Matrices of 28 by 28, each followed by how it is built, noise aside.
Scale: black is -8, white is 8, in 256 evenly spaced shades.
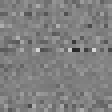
uneven rows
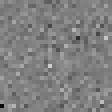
noise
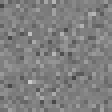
noise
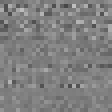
uneven rows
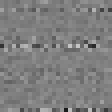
uneven rows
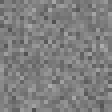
noise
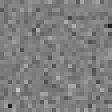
noise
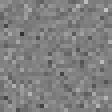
noise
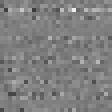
uneven rows
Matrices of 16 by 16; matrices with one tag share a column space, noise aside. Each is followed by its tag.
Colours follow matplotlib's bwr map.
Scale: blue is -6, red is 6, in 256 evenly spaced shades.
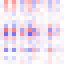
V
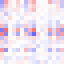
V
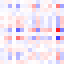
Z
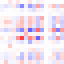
Z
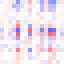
V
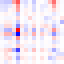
V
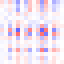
V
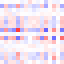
Z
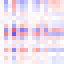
V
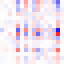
V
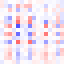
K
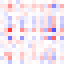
Z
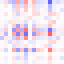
V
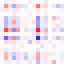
Z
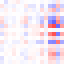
K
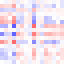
K
